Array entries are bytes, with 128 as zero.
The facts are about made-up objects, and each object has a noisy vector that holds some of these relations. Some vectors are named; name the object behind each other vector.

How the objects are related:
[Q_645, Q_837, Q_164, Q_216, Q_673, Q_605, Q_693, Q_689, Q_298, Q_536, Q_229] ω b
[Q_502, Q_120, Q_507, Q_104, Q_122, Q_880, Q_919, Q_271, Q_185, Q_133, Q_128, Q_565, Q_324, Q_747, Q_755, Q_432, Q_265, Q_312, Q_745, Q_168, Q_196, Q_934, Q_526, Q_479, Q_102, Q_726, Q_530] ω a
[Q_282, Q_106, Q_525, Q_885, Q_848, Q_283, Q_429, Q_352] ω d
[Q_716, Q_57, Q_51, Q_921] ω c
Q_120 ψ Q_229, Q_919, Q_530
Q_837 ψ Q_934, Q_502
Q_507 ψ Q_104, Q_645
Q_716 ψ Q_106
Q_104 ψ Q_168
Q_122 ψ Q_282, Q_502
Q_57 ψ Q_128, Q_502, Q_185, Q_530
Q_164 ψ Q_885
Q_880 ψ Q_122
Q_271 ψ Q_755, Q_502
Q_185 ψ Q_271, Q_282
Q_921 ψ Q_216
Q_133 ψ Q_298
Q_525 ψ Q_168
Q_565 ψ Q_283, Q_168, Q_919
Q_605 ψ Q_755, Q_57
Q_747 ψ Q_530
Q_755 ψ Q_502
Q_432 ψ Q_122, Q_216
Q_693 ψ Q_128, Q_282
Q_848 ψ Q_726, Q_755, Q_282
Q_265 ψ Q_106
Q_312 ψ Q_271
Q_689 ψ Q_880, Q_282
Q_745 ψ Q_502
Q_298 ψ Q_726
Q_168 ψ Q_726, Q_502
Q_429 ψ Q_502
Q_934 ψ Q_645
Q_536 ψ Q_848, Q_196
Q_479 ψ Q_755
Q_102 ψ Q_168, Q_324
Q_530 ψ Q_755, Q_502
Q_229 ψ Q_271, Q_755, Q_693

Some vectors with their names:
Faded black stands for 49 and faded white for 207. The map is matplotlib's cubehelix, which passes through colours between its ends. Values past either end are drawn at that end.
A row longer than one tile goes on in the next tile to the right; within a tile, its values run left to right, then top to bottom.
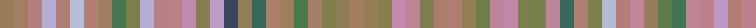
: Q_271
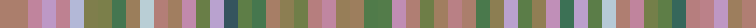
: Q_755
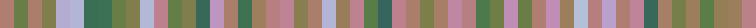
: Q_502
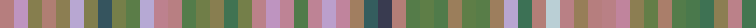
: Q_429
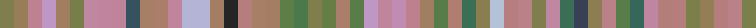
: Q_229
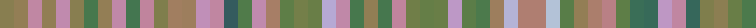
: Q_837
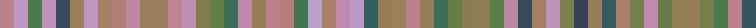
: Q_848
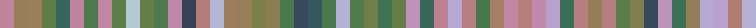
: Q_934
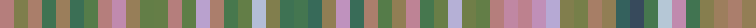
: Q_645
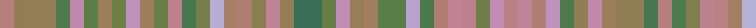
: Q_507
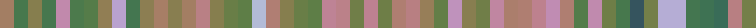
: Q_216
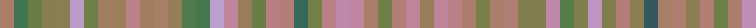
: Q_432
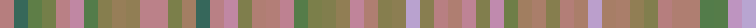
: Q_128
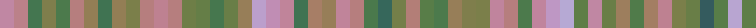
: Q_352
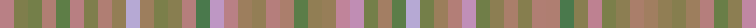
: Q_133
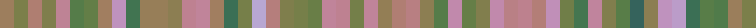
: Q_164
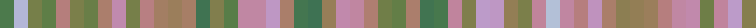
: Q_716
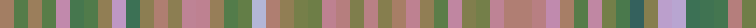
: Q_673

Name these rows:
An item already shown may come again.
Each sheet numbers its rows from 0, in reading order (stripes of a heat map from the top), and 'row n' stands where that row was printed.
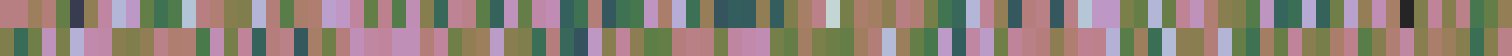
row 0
Q_298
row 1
Q_122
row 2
Q_185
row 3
Q_726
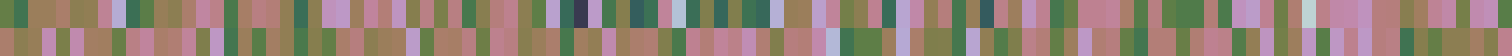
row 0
Q_689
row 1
Q_57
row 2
Q_479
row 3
Q_745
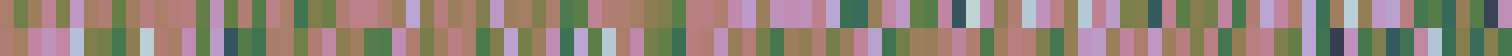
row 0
Q_312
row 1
Q_168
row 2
Q_755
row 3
Q_689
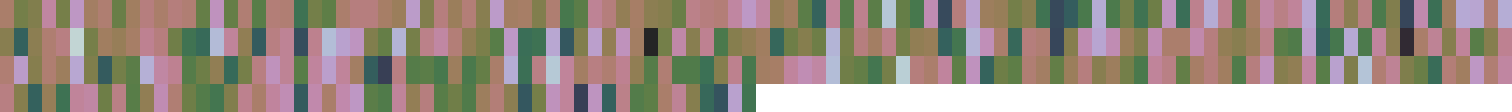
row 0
Q_312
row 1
Q_934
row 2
Q_122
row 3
Q_880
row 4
Q_429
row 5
Q_530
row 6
Q_282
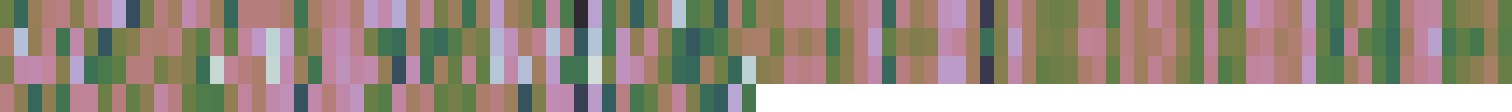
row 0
Q_693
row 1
Q_605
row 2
Q_525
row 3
Q_536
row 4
Q_104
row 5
Q_605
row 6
Q_282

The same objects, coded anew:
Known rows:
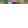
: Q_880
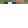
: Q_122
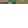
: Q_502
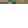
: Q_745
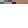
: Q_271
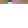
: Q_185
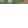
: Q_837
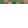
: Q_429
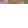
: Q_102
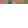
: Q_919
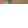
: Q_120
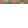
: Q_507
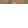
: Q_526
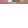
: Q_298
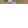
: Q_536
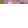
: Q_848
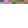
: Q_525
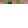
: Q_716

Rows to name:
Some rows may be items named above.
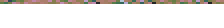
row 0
Q_57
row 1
Q_133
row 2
Q_312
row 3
Q_271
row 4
Q_645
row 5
Q_755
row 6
Q_432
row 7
Q_755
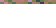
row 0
Q_479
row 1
Q_530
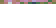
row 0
Q_848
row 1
Q_934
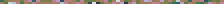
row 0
Q_282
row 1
Q_605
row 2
Q_229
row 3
Q_122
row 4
Q_168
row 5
Q_726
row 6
Q_645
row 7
Q_57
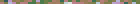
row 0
Q_689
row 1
Q_837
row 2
Q_693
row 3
Q_128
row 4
Q_104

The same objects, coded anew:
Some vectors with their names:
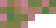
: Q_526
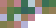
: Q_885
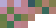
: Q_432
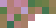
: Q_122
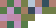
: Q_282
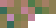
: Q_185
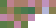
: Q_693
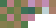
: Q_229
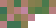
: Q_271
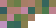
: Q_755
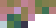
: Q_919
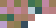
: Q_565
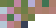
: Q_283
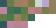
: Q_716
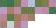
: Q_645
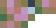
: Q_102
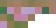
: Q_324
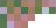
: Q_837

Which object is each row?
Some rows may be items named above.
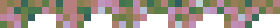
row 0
Q_848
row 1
Q_298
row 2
Q_934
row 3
Q_645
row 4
Q_525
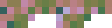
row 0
Q_128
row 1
Q_726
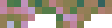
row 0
Q_934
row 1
Q_429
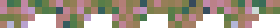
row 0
Q_934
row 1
Q_128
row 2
Q_133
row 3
Q_57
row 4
Q_507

